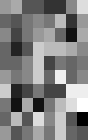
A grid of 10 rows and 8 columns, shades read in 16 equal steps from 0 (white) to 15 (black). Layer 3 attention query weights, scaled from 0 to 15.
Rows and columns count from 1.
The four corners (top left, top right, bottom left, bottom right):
6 2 6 10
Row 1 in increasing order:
2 5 6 7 10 10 12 12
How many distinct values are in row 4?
7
